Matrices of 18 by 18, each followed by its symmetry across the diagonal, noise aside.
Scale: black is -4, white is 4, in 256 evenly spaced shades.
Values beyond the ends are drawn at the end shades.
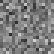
neither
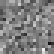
antisymmetric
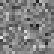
antisymmetric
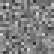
antisymmetric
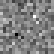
antisymmetric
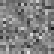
antisymmetric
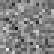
neither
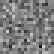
neither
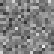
neither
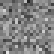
neither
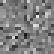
antisymmetric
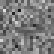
neither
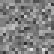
neither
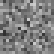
antisymmetric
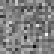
antisymmetric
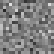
antisymmetric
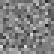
antisymmetric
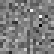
neither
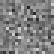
antisymmetric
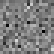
neither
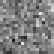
antisymmetric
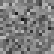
neither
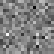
antisymmetric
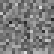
neither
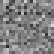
neither
